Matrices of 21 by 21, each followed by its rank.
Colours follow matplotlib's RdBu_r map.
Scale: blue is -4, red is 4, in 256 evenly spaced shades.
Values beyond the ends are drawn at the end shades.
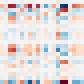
two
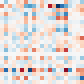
three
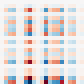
one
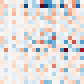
three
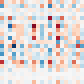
three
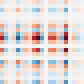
one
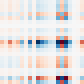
one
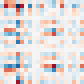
two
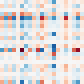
two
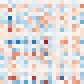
three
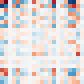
two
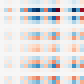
one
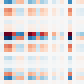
one
